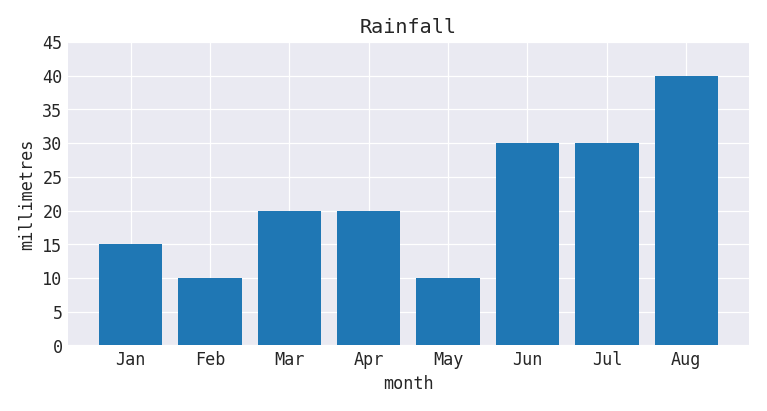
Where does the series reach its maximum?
Aug
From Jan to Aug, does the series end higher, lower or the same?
higher
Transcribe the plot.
Title: Rainfall
x-axis: month, ticks Jan Feb Mar Apr May Jun Jul Aug
y-axis: millimetres, ticks 0 5 10 15 20 25 30 35 40 45
Values:
15 10 20 20 10 30 30 40
